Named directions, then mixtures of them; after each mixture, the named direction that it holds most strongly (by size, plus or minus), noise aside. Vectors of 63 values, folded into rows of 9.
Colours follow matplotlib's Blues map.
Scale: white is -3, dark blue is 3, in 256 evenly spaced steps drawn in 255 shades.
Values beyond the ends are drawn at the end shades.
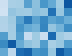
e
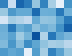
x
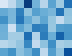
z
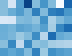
x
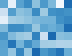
x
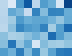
e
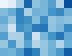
z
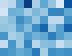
z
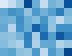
z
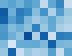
e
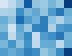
z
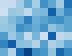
e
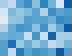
e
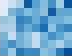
e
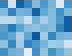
x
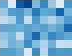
x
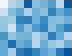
e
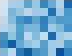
e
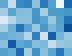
x
